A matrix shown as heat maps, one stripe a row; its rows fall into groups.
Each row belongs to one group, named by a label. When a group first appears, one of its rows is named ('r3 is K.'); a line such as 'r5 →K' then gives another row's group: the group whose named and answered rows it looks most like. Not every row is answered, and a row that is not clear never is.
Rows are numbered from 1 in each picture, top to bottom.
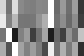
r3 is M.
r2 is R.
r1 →R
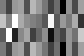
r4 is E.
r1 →E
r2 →R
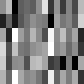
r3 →R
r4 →R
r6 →R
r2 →M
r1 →M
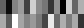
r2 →R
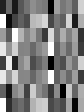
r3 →R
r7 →E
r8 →E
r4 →R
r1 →M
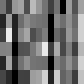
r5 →M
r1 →E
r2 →M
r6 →M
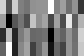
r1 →R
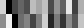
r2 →M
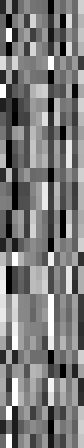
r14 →M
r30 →M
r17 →E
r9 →M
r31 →M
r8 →M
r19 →R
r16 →E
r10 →E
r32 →M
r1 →M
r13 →M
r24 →R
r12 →E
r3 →M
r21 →E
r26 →M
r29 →R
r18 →M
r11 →E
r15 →M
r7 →E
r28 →R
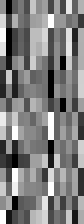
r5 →E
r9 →R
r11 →M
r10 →R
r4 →E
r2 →R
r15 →M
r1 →E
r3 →E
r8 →E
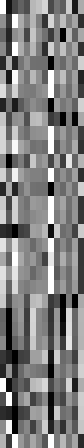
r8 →M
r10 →R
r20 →R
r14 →M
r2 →R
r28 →E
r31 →M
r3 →E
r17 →M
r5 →M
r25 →E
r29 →M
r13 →R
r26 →M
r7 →R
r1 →E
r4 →R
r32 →R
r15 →R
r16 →R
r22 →E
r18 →R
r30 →M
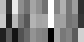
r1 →R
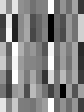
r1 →R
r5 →R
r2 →M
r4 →R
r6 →R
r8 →R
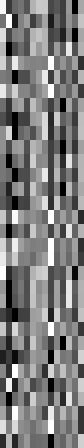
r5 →R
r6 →M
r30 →R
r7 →R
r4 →E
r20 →E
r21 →E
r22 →E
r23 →M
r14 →E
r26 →M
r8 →E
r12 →E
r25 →E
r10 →M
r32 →M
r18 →R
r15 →M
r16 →R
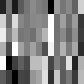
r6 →M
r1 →M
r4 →R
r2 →R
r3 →R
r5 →E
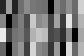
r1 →M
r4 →E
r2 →E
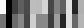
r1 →E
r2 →E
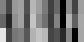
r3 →E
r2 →E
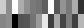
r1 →R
